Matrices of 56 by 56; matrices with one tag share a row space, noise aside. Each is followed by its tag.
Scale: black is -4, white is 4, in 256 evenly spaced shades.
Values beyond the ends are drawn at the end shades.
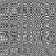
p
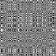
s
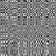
p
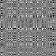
s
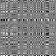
p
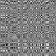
p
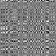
p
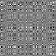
s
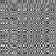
p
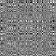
s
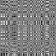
p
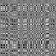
p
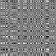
p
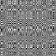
s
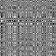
s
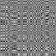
p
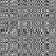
p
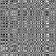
p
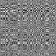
p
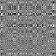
s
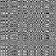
p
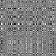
s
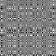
s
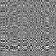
p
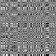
p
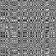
p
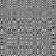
s
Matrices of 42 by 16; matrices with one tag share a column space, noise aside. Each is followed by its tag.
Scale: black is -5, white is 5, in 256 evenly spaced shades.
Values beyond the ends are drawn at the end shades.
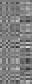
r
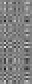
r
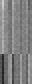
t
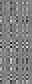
r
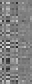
r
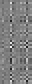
r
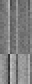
t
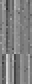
t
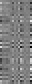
r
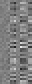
r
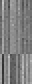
t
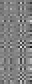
r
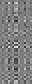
r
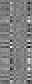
r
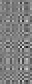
r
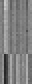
t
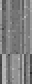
t
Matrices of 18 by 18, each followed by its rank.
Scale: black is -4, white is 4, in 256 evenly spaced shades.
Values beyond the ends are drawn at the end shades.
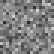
full rank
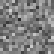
full rank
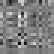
two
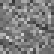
full rank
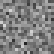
full rank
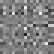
three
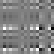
one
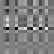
one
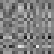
two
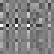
two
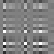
one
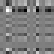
one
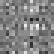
three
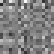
three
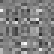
three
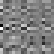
two
